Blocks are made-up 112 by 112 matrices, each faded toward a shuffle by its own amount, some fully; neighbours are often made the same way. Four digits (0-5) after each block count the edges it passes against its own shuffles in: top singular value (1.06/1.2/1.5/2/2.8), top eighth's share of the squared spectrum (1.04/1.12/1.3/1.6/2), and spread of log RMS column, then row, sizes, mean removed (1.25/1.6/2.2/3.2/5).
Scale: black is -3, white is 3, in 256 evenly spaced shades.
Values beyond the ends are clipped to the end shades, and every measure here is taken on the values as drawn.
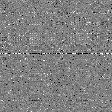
4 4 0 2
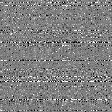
4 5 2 4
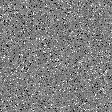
0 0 0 0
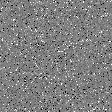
0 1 0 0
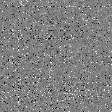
2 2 2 2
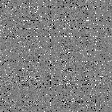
2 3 2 2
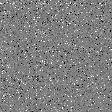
1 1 0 1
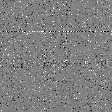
3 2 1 2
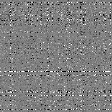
3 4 3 4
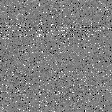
2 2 1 2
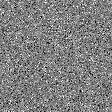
1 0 0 0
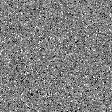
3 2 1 0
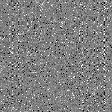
4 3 2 1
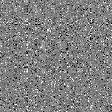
4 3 2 1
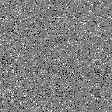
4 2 0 1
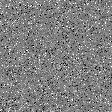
2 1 0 0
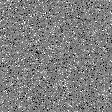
0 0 0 0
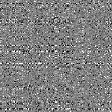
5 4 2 3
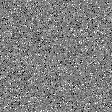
2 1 0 0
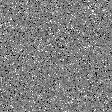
2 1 0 0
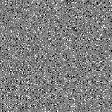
4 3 2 2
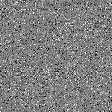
3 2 0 1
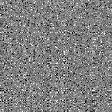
4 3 2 2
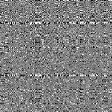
5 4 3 4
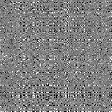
5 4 3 3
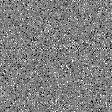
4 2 1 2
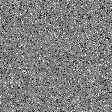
2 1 0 0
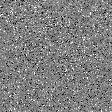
2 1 0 0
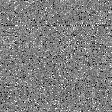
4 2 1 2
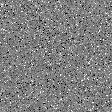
1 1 0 0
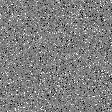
0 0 0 0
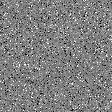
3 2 0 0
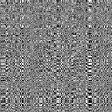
5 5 4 4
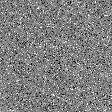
1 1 0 0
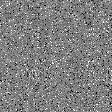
3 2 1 0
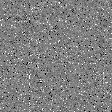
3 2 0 0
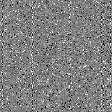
4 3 2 1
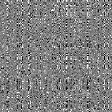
5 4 4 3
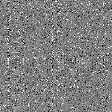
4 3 2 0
